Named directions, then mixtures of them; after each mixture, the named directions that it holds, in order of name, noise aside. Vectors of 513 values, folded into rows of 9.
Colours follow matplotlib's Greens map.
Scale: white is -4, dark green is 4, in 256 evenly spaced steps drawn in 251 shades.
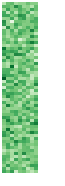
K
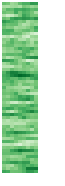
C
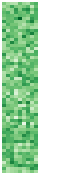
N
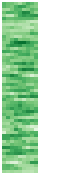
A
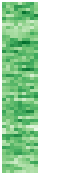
A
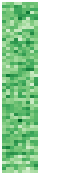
A, K, N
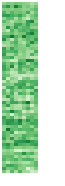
C, K, N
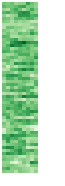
A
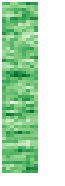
C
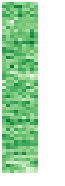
A, C, K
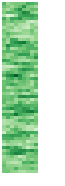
A, C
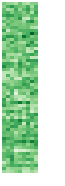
C, N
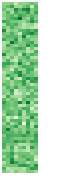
N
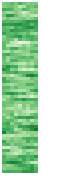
A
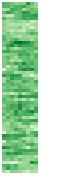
A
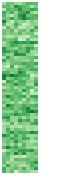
A, C, K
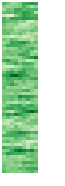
A, C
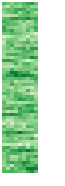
C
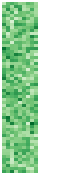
K, N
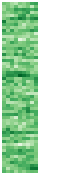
C, K, N
